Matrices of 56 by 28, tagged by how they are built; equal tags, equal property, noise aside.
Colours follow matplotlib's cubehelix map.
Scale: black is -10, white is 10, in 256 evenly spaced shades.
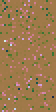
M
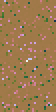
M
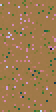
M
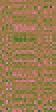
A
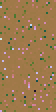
M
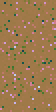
M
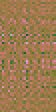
A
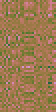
A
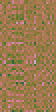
A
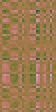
A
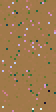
M
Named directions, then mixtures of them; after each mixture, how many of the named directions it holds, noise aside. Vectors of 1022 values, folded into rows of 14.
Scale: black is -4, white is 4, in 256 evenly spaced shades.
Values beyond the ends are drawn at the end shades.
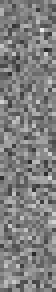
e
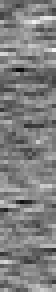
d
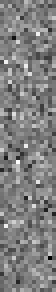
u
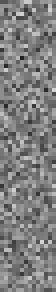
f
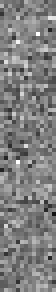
three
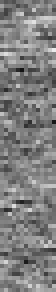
two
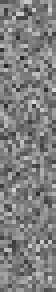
one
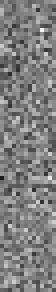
one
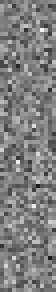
two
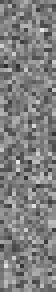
three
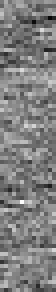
two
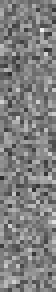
one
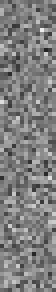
one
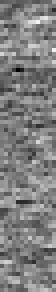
two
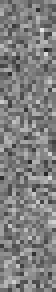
one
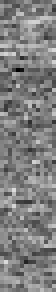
three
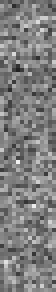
three
